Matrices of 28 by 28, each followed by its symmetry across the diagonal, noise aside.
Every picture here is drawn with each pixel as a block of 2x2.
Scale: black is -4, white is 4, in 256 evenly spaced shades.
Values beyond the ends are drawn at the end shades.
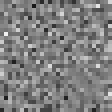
antisymmetric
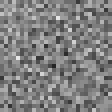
symmetric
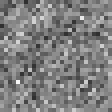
symmetric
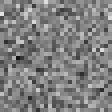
neither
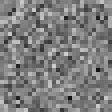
symmetric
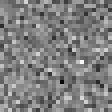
antisymmetric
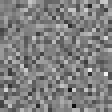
antisymmetric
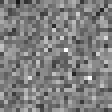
neither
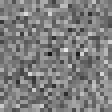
neither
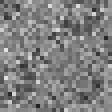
symmetric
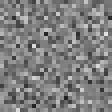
antisymmetric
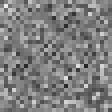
symmetric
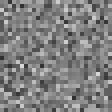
antisymmetric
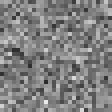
neither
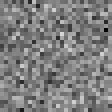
neither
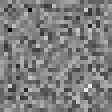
symmetric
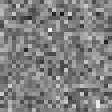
neither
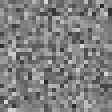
antisymmetric
